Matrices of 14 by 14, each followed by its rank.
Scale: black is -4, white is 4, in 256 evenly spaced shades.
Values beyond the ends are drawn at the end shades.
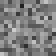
full rank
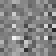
three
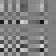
one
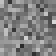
full rank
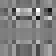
one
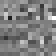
three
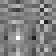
two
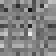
three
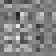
two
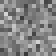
full rank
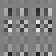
one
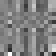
two
